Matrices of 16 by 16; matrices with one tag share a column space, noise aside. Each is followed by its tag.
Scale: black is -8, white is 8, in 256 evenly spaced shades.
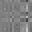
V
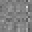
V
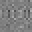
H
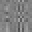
V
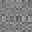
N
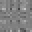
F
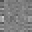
N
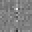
F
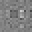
H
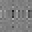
H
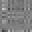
F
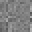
V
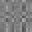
V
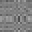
N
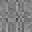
V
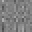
V
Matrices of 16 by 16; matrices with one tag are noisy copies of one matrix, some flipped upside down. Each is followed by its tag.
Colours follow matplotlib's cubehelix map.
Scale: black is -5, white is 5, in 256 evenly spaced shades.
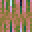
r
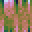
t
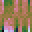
t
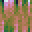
t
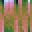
t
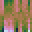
t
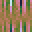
r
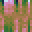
t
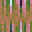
r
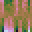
t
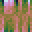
t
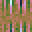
r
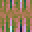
r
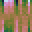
t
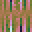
r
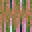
r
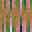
r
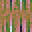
r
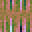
r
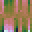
t
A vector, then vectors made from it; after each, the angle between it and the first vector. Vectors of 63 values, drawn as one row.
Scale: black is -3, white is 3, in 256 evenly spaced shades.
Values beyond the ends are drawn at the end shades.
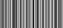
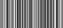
partly opposed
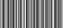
partly aligned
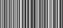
partly opposed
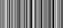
partly opposed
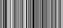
partly aligned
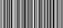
nearly opposite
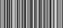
nearly opposite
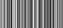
nearly opposite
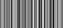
nearly opposite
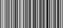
orthogonal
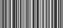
nearly parallel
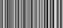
partly opposed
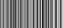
partly aligned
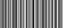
nearly parallel
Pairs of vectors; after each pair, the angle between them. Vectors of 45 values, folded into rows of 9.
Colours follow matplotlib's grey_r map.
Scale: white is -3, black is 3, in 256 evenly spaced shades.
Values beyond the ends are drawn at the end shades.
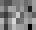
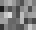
partly opposed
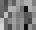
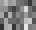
nearly opposite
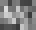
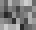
nearly opposite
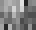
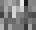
nearly parallel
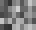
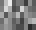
partly opposed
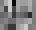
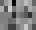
nearly parallel
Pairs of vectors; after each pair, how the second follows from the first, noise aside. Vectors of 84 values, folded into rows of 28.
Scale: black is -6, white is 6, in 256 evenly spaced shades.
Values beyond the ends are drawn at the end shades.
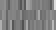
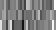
scaled up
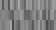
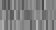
reversed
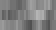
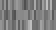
shuffled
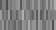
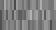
shuffled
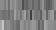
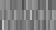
sign-scrambled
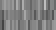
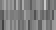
copied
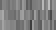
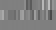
partly zeroed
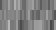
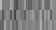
shuffled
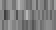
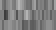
copied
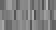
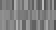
shuffled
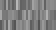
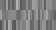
copied
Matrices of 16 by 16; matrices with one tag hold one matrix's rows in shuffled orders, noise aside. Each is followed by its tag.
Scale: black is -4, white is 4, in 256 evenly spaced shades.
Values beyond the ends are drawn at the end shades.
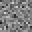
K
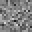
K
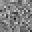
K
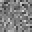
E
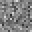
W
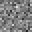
W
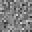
E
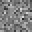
E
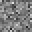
W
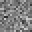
E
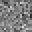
E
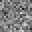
E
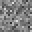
W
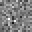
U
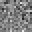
E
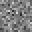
U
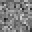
E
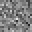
W
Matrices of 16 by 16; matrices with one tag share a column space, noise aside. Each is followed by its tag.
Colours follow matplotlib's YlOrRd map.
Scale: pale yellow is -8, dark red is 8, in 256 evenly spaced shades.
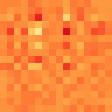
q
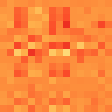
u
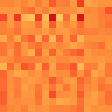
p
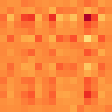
p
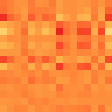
q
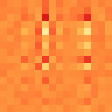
q
